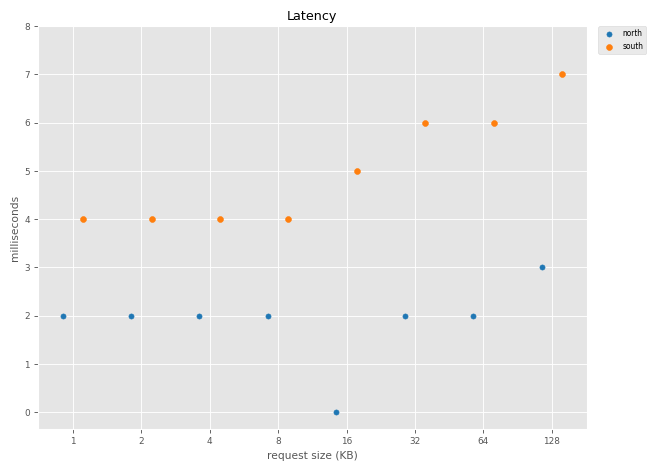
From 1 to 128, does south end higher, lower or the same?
higher
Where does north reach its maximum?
128
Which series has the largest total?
south
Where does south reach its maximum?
128
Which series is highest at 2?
south
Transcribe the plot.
Title: Latency
x-axis: request size (KB), ticks 1 2 4 8 16 32 64 128
y-axis: milliseconds, ticks 0 1 2 3 4 5 6 7 8
Legend: north, south
Values:
north: 2 2 2 2 0 2 2 3
south: 4 4 4 4 5 6 6 7
